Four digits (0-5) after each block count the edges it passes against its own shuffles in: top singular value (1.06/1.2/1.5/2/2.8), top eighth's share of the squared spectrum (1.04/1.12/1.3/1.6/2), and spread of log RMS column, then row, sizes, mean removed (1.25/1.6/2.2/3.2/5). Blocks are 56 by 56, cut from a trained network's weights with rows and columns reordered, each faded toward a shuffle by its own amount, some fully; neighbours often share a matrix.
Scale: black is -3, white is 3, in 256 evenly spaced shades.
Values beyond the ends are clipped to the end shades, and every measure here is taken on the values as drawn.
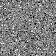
0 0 0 0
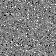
0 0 0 0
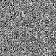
3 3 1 1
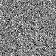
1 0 0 0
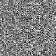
3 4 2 2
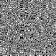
3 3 1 2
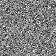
1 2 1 0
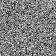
2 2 0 0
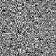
3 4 2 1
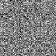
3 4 2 1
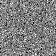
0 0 0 0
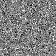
1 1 0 0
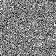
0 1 0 0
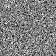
0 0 0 0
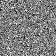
0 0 0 0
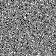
0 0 0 0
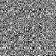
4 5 2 2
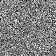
1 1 0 0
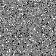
0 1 0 0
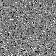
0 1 0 0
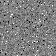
0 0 0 0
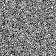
1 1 1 0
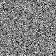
1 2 0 0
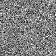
1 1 0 0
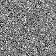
1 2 0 0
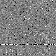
3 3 0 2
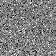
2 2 0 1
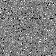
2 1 0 1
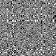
3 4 2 2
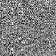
3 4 2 2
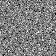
2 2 0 0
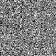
3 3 1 1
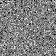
2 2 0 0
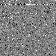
2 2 0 1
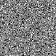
2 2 1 1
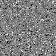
1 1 0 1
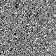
0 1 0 0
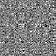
3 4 2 2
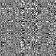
3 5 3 3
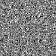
2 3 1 2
